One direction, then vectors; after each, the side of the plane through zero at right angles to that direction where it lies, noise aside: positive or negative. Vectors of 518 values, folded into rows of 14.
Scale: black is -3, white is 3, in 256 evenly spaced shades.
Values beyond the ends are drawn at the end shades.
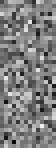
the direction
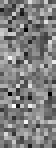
negative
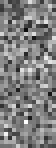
negative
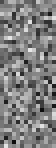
positive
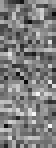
negative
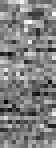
positive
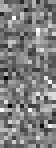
negative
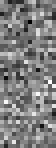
negative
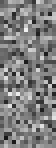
positive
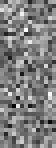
positive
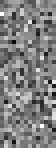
positive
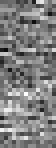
positive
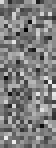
negative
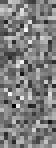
positive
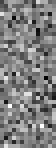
positive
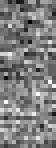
negative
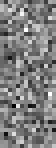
positive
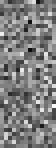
negative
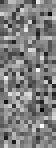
positive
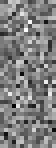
positive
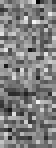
negative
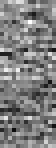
positive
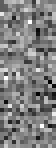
positive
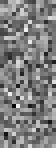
positive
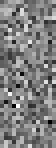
positive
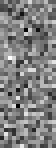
negative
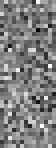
positive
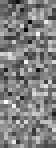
negative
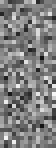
negative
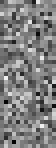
positive
